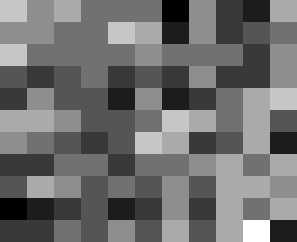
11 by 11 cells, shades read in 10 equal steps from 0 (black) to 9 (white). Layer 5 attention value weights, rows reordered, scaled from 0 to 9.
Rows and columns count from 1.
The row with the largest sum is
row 6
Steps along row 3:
down same same same up down same same down up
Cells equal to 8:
0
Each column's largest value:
7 6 6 4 7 7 7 6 6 9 7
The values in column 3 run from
2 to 6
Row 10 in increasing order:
0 1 1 2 2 2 3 4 5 6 6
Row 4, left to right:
3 2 3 4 2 3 2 5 2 2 5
